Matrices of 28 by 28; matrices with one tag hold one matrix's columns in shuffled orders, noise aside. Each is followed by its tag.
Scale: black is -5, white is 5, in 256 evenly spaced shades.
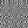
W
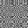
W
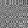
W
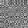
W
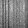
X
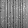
X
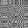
W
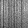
X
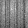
X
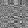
W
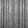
X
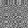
W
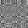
W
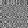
W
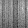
X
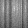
X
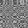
W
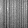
X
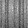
X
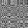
W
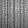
X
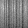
X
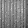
X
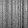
X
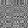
W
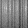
X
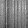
X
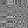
W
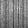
X
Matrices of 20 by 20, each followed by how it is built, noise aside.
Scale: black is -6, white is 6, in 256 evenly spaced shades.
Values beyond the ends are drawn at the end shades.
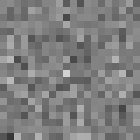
low rank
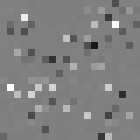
sparse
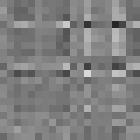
low rank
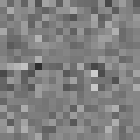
low rank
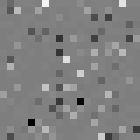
sparse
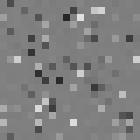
sparse
